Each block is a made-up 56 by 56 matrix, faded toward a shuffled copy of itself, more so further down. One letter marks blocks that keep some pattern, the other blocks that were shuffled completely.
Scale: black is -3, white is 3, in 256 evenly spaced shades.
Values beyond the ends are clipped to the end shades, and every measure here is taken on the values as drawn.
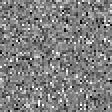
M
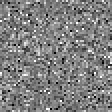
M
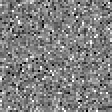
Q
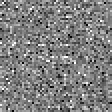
M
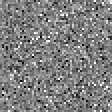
Q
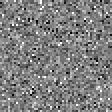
Q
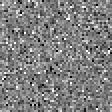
Q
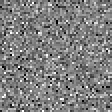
M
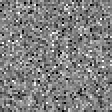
Q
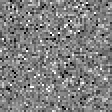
Q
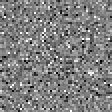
M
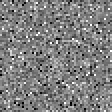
Q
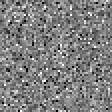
M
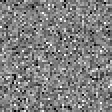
Q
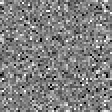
M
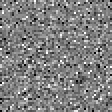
M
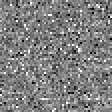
M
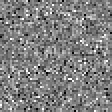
M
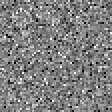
Q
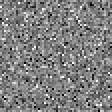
Q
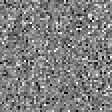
M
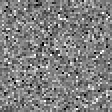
Q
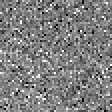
Q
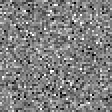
Q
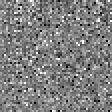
M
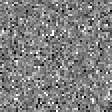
M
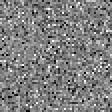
Q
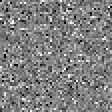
M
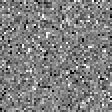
M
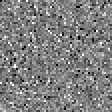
Q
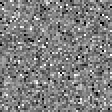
Q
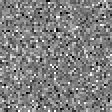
M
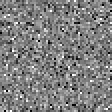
M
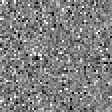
M
